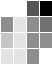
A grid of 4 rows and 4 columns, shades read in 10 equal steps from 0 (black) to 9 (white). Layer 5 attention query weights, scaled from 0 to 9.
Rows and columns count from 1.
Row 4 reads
8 8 5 9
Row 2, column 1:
5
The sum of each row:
21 22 25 30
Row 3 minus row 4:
-1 0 0 -4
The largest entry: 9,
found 3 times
